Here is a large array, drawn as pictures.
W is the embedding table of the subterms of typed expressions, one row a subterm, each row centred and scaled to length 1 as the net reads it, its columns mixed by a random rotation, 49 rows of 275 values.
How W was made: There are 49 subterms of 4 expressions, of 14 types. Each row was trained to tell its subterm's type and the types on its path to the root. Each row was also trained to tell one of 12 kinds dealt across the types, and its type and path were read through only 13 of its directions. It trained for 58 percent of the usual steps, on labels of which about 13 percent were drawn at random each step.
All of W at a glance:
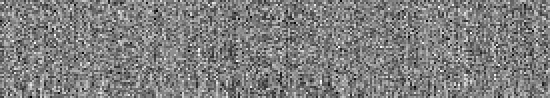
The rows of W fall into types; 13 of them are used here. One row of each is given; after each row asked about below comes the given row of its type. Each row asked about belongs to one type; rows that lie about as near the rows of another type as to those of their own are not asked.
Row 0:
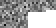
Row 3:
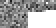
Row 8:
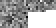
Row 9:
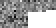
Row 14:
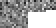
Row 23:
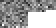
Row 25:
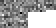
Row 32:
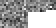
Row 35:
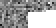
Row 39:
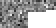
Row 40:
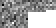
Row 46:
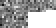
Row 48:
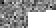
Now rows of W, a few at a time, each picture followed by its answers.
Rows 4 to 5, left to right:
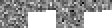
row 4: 32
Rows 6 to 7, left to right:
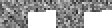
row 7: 40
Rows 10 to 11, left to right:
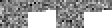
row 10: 46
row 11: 39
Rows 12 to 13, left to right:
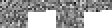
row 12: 9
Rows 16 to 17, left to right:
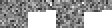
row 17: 40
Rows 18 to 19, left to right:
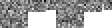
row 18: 14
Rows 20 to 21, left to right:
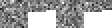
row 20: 39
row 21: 32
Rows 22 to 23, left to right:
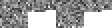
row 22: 3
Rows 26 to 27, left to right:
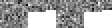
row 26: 32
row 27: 39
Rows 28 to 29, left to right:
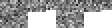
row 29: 25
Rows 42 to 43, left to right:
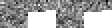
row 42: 40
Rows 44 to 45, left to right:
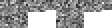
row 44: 25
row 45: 48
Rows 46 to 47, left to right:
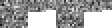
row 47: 0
